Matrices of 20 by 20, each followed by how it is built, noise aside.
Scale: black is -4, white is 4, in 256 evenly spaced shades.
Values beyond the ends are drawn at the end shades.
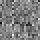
low rank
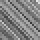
Toeplitz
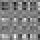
low rank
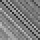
Toeplitz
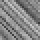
Toeplitz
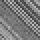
Toeplitz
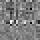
low rank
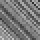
Toeplitz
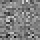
low rank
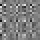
low rank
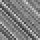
Toeplitz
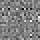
low rank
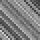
Toeplitz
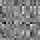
low rank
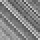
Toeplitz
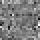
low rank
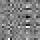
low rank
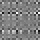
low rank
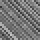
Toeplitz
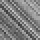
Toeplitz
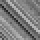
Toeplitz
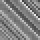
Toeplitz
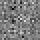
low rank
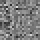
low rank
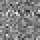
low rank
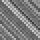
Toeplitz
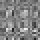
low rank
